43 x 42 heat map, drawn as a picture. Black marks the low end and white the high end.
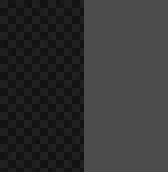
It is made of 1 by 2 panels. Panel 1,1: very low, checkered, faint in contrast. Panel 1,2: low, flat.
